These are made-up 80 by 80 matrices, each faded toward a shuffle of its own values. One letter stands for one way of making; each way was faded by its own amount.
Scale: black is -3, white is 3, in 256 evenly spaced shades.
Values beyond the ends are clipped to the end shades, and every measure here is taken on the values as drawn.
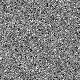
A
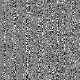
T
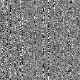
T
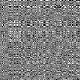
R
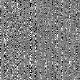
T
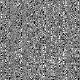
T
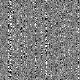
T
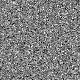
A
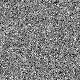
A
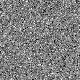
A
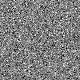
A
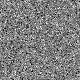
A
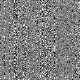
T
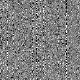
T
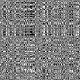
R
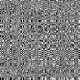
R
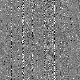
T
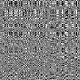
R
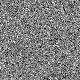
A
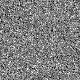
A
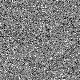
A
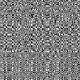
R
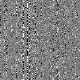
T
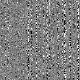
T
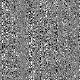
T
